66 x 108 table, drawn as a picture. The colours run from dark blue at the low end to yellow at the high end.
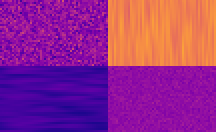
The table splits into 2 rows of 2 panels. Panel 1,1: low, fine-grained. Panel 1,2: high, streaked downward, faint in contrast. Panel 2,1: very low, streaked across, faint in contrast. Panel 2,2: low, fine-grained, faint in contrast.
